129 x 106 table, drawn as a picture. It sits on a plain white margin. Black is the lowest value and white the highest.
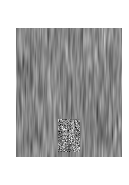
The bottom middle is the roughest part. No overall slope runs across the table. The grain runs up and down. An odd patch, rougher than its surroundings, sits in the bottom middle. The distribution is heavy-tailed on both sides. Overall the values sit about 50% of the way up the scale.
